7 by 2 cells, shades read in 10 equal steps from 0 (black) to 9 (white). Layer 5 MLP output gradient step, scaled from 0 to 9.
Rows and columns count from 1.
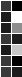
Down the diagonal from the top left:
2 9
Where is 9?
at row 2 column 2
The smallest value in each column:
1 0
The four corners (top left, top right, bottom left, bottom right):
2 0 2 1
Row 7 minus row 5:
1 -6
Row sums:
2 10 6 3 8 2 3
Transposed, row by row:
2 1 1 2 1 2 2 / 0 9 5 1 7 0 1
